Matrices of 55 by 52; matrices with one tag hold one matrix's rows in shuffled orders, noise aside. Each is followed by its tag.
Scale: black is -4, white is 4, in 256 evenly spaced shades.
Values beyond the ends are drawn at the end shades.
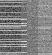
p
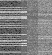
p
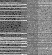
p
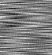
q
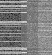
p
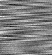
q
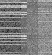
p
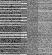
p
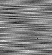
q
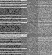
p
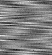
q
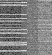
p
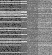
p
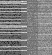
p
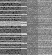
p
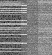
p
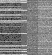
p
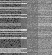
p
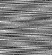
q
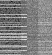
p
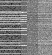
p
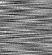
q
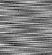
q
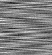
q
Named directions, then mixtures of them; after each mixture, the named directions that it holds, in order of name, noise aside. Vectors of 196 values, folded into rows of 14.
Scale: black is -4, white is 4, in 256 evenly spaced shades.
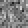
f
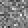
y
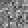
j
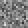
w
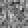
f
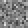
w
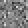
f, w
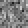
f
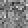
f, w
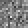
j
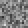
f, w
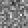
f, y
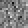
f, j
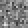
j, w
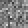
j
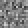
j, w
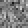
f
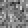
f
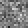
f, y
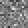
y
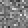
y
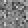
f, w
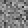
w, y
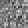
j
